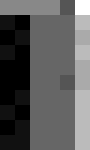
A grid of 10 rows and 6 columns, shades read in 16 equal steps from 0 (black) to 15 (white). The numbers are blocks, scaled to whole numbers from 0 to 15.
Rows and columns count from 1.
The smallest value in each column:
0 0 6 6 5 10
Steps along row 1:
same same same down up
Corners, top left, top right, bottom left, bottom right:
8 15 1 11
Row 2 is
1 0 6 6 6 11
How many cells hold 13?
0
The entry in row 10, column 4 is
6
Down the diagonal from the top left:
8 0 6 6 6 10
